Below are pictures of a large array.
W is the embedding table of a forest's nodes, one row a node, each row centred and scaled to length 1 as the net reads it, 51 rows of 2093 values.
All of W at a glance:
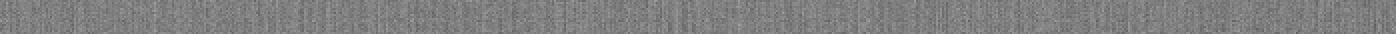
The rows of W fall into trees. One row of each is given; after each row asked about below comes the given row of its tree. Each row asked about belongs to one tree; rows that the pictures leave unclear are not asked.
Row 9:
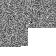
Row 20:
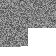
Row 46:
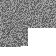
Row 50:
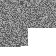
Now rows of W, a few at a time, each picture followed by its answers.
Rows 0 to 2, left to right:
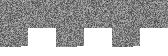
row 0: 9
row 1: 9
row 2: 46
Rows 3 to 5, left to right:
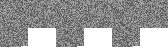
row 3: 46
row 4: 50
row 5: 20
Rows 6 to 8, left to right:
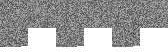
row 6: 50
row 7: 9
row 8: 46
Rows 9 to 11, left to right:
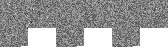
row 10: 50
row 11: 46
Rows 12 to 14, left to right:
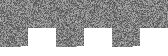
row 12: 20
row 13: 20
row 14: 50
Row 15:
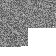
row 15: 20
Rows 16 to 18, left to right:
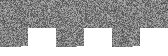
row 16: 46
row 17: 50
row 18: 20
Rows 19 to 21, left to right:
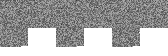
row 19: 46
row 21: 46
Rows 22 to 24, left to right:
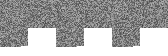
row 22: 50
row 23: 50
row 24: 46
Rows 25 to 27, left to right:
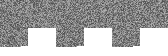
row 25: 20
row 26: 46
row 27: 9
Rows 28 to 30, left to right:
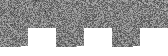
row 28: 20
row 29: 50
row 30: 50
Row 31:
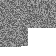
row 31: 50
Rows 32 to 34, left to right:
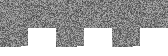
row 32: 50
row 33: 9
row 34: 46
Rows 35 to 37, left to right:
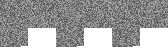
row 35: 20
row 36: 50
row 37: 46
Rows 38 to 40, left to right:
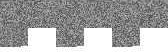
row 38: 46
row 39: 20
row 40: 50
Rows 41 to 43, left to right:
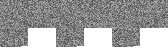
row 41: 46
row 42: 20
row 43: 46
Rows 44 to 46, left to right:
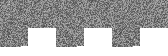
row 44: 46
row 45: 20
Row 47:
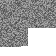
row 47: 20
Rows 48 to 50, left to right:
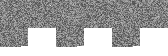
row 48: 9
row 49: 50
